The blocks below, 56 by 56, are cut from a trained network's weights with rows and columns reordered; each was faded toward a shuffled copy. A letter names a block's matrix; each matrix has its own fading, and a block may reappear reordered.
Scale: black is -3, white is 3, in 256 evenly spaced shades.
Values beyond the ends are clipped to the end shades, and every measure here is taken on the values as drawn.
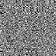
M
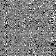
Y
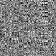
M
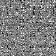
Y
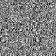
M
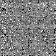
Y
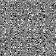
Y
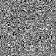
M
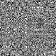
M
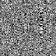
M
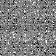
Y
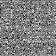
Y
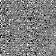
Y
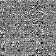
Y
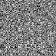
M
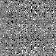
Y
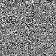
M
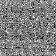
Y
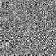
M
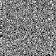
M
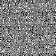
Y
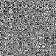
M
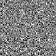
M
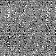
Y
